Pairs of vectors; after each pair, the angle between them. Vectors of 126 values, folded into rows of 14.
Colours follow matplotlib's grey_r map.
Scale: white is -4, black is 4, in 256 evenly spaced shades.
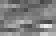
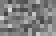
partly aligned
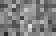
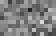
orthogonal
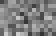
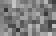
orthogonal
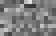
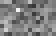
partly aligned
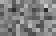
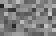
partly aligned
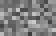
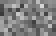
partly opposed
